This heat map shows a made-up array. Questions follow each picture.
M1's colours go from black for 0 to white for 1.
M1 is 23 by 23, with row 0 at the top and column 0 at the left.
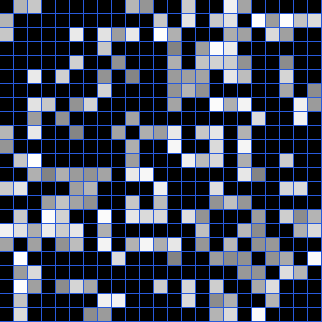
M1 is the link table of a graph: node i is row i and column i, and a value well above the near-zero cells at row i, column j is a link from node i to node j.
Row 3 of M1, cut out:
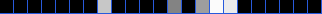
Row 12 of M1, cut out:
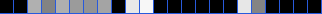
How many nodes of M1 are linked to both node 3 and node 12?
1
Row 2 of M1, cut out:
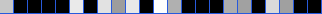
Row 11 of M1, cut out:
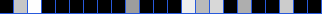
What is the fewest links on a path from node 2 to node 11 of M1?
1
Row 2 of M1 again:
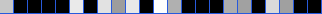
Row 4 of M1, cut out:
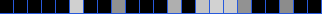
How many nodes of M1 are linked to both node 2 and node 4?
6
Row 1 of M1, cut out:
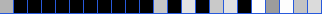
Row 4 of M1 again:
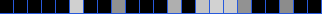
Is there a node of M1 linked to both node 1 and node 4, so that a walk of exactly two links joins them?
yes
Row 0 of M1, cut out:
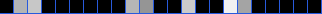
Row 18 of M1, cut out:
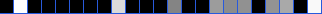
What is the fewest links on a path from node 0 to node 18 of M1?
2
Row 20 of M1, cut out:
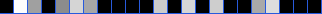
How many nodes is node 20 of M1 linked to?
10
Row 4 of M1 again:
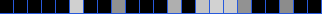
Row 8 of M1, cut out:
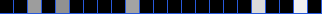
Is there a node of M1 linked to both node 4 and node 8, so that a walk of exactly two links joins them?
no
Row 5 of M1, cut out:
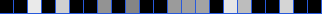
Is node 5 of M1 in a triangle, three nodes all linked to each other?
yes
